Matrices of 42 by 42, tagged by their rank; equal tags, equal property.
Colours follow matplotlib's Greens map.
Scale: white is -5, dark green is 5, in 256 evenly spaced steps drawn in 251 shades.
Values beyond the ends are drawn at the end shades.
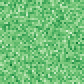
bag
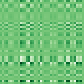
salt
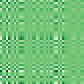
salt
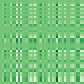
salt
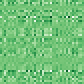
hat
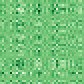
hat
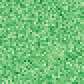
bag
